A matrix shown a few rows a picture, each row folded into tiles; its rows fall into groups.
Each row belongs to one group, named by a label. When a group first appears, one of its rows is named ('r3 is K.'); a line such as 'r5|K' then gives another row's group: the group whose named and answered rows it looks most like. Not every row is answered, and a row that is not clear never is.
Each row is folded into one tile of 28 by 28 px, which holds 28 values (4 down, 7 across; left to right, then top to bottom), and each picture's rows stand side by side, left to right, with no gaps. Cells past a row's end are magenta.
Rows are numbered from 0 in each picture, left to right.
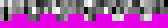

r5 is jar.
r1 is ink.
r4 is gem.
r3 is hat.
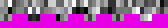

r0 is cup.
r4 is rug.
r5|gem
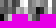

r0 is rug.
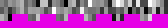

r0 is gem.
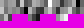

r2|gem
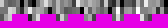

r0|gem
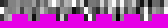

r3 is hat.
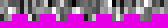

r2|hat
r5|hat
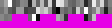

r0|cup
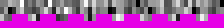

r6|cup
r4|jar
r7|jar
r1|cup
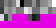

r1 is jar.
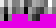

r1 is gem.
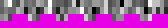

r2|rug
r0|cup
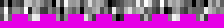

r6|jar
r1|jar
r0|ink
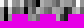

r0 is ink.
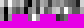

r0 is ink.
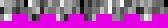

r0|jar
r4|cup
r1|ink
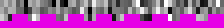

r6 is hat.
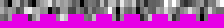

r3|rug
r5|rug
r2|jar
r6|hat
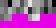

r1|jar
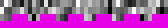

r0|hat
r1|rug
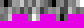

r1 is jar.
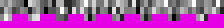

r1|jar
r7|cup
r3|ink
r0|jar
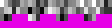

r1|hat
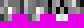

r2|gem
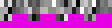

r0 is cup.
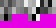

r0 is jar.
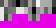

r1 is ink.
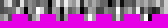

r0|cup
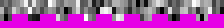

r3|hat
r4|jar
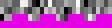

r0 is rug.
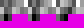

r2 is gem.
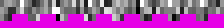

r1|rug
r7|hat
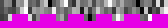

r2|cup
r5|rug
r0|rug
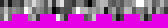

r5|ink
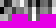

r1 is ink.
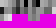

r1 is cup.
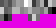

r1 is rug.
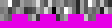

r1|cup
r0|cup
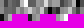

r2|gem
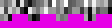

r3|ink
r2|cup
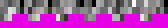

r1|gem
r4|cup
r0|gem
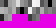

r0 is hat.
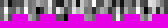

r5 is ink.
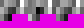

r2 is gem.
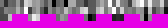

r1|jar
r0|rug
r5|ink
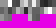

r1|hat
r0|cup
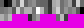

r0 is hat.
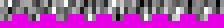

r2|cup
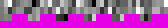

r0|cup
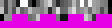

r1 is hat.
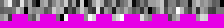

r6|gem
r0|cup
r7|jar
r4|gem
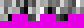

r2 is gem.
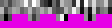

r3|ink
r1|hat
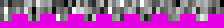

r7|jar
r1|ink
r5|ink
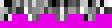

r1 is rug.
